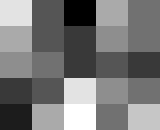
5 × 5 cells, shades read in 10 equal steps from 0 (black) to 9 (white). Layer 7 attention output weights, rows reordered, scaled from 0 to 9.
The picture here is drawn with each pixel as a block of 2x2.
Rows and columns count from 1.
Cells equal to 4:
5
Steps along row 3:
down down up down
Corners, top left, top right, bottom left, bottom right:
8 4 1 7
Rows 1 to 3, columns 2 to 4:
3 0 6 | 3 2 5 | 4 2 3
